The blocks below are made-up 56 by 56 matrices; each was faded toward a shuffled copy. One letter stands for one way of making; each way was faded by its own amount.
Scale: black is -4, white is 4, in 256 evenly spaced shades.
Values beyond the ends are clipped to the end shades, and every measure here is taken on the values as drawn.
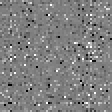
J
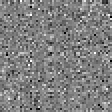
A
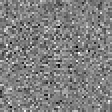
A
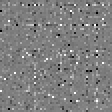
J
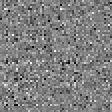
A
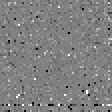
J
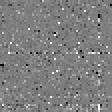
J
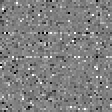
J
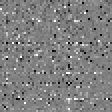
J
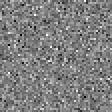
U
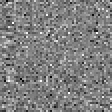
A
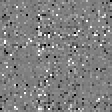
J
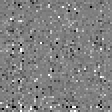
J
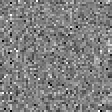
A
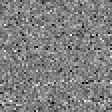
U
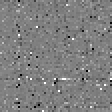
J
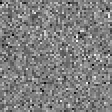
U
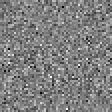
A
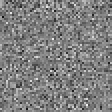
A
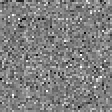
U
